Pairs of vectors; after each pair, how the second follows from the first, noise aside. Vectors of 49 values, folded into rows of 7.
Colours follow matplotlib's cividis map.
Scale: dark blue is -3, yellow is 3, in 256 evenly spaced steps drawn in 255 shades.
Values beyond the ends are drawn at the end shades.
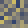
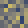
wrapped around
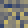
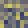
negated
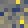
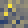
wrapped around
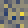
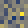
copied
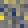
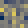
negated
